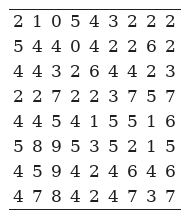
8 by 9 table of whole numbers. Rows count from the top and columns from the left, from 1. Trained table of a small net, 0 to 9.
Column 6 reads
3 2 4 3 5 5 4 4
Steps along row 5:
same up down down up same down up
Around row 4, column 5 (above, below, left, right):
6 1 2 3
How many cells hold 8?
2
